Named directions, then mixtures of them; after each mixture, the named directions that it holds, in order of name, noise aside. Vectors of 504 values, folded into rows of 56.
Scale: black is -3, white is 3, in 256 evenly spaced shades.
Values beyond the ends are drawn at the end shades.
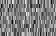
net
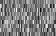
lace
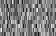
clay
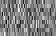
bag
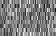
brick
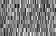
brick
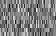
bag, net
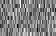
bag, brick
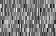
lace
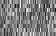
brick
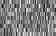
brick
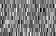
brick, lace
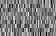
bag, net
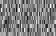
bag, lace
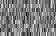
lace, net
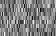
bag, lace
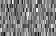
clay, net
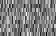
lace, net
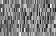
brick, lace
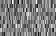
clay, net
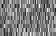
brick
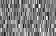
brick, clay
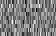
net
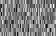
lace, net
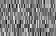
bag, net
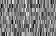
net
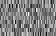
bag, net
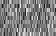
brick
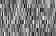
bag, lace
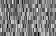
clay
